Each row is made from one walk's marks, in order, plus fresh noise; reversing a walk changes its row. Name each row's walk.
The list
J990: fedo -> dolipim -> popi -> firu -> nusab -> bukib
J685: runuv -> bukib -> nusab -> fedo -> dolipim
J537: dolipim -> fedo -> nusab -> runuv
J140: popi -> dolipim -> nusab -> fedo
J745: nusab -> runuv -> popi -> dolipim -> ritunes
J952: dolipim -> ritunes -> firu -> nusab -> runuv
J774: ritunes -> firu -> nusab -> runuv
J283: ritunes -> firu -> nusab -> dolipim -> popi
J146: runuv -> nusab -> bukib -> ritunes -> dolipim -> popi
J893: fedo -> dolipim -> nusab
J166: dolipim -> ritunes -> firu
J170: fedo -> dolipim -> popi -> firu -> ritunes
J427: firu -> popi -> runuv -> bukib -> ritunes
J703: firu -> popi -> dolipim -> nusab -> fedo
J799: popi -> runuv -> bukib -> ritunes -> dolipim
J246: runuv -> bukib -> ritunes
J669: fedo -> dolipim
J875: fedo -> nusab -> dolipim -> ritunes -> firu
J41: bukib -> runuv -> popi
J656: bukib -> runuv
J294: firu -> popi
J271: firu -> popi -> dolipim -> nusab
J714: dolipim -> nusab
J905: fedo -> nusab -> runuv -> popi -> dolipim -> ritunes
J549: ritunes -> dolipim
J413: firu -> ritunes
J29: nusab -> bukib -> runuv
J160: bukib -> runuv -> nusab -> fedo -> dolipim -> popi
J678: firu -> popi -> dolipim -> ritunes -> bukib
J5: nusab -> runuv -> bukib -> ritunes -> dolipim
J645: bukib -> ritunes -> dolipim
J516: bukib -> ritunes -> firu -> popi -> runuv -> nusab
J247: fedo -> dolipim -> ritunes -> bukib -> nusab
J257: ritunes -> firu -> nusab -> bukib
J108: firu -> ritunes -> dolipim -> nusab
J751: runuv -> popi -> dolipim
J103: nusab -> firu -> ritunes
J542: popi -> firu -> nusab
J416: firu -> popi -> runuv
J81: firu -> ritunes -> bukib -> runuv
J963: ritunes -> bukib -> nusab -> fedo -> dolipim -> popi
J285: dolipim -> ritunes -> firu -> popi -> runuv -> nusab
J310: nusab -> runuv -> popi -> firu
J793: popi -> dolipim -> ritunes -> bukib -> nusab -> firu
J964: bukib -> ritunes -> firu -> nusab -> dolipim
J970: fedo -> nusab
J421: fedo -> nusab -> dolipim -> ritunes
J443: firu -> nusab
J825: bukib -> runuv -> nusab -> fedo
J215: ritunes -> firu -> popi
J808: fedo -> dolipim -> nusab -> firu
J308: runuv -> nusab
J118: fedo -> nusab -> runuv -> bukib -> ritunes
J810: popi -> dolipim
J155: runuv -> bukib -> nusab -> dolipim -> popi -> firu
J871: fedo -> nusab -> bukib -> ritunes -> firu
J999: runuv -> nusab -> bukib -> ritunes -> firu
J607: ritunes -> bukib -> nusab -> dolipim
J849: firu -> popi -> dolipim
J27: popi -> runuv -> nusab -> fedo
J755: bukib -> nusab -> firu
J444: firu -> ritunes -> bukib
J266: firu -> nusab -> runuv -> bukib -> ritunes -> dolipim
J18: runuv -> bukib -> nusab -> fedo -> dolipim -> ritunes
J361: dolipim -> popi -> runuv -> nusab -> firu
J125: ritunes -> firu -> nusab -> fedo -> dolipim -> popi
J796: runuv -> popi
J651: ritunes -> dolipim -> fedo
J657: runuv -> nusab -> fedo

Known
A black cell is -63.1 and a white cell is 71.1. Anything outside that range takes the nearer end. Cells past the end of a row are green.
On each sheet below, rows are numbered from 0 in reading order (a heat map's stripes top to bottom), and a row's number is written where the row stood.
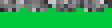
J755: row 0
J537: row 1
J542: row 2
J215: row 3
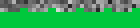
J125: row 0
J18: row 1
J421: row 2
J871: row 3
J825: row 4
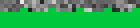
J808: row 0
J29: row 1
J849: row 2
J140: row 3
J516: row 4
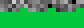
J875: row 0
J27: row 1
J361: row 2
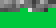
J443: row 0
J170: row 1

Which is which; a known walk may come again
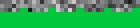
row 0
J108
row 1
J29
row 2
J549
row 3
J542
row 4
J160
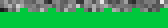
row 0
J999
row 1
J745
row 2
J678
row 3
J444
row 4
J905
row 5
J808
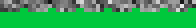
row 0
J310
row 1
J146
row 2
J537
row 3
J751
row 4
J427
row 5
J645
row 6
J41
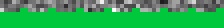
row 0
J170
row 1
J714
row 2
J271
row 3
J413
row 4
J651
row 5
J963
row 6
J308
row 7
J703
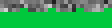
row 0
J893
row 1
J793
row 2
J849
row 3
J799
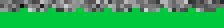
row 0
J27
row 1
J421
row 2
J81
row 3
J875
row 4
J166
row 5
J685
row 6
J215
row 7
J125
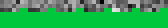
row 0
J952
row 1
J774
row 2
J871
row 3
J361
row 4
J669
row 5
J990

